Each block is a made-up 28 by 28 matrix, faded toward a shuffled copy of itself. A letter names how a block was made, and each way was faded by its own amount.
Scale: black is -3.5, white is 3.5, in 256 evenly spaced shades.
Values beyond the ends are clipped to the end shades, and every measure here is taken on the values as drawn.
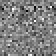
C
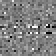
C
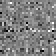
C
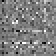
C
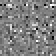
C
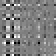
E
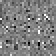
C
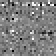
C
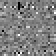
C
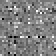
C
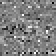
C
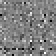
C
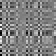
E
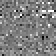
C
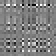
E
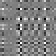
E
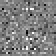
C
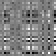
E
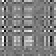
E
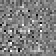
C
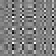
E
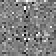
C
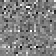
C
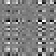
E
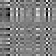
E
